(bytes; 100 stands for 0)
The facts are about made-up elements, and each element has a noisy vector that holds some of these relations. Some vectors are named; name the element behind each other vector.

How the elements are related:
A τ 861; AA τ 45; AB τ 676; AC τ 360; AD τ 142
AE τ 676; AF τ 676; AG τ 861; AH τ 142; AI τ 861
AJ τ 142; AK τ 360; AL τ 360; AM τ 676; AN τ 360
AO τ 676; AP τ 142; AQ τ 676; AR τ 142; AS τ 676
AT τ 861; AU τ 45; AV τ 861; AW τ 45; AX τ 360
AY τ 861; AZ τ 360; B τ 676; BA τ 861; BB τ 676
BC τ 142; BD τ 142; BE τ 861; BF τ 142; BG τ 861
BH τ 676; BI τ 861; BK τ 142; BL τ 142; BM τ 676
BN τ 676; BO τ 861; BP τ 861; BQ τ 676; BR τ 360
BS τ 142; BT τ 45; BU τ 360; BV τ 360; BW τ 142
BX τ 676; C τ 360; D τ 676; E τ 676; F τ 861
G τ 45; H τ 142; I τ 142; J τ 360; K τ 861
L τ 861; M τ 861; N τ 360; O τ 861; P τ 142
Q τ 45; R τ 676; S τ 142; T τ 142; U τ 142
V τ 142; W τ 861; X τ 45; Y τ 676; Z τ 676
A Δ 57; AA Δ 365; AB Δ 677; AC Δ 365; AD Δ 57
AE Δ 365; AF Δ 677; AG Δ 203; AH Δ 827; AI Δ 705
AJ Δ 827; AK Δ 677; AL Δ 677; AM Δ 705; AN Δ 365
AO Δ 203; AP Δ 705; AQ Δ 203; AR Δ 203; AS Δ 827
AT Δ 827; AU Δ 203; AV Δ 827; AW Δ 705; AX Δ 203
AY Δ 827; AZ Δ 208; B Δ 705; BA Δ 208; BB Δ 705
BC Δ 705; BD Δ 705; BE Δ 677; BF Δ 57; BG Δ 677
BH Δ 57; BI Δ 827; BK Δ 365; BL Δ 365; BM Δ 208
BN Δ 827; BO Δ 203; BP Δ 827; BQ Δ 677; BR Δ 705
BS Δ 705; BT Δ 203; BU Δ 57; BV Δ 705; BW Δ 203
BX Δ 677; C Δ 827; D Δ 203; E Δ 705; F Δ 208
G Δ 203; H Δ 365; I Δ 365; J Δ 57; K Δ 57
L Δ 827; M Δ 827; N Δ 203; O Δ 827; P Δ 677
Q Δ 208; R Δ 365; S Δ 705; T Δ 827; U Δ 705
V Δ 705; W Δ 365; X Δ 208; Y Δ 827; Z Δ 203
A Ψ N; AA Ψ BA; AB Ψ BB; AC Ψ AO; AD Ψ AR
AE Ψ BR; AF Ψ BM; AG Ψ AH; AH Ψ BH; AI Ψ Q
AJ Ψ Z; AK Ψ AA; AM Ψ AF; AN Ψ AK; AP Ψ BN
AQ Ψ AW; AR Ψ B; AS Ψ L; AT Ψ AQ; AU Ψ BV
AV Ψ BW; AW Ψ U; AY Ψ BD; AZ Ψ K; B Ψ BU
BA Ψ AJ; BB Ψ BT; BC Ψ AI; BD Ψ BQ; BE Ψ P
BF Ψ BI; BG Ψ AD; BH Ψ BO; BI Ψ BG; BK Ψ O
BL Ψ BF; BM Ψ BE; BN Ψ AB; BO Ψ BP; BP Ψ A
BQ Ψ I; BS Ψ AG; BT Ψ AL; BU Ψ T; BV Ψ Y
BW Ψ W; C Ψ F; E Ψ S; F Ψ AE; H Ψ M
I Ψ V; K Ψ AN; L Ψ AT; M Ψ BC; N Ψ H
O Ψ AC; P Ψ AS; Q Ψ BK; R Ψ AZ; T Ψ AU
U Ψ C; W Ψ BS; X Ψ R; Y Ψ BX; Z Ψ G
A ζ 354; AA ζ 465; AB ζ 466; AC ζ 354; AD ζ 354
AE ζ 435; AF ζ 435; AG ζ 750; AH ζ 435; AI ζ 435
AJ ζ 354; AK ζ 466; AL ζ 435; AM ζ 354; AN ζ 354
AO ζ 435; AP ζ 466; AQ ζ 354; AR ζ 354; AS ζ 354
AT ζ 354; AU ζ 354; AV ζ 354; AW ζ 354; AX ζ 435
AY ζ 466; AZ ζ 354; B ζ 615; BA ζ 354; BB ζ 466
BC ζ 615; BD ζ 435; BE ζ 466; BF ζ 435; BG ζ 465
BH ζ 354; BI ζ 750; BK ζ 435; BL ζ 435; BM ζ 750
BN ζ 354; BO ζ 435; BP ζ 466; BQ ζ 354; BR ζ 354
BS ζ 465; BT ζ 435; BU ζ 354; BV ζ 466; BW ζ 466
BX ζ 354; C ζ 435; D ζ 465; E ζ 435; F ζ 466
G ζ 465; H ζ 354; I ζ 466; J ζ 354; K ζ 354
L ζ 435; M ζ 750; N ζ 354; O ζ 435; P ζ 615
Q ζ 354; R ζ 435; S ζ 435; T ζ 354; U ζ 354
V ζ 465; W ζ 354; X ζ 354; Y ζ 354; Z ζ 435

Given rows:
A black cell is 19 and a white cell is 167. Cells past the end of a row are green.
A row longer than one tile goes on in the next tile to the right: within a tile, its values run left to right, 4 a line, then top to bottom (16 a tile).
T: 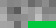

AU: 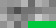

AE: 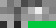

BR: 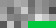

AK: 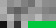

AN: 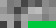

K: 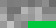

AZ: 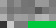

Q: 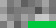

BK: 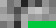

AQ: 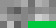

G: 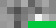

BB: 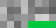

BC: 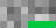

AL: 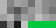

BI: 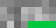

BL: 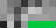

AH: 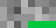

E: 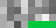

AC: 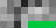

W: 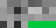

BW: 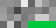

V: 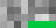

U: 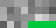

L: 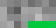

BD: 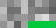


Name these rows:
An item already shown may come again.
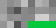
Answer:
BT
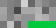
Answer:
AV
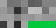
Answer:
W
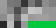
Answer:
BL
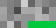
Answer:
AV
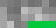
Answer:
AD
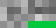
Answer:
BV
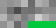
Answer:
AU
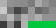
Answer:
AF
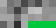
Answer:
H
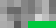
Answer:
AO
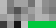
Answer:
BQ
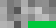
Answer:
AY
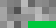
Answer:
AH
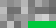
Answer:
AP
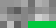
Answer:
AQ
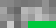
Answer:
BI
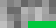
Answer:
O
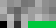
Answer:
BG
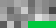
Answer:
BR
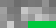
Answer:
BF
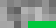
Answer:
M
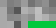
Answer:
BN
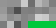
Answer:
BO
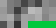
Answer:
AA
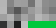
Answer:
AB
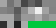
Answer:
AE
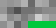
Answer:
AU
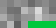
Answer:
C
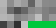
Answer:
BX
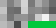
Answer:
S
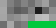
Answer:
BM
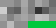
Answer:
AM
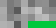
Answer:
AY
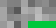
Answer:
BP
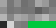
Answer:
X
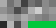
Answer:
R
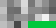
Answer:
S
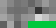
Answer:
BA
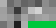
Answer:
I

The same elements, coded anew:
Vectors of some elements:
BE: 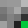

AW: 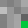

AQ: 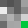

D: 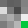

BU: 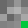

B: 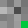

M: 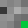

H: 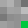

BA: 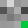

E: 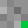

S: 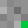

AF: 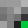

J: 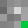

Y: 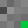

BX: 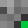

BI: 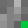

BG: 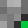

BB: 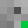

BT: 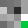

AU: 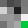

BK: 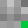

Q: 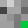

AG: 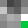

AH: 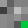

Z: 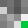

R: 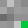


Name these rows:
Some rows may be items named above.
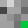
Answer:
Q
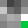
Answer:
AG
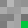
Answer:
AE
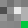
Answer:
BH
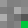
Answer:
AY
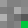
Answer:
AY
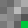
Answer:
AT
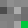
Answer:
AJ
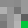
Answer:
BR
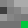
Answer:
BN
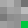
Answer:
H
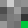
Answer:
AK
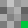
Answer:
F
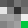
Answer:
AR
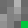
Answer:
BI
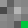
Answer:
AV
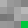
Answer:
W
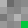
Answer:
BS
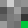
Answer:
AK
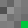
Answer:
T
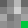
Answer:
BF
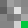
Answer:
K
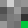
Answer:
AK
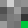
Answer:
AK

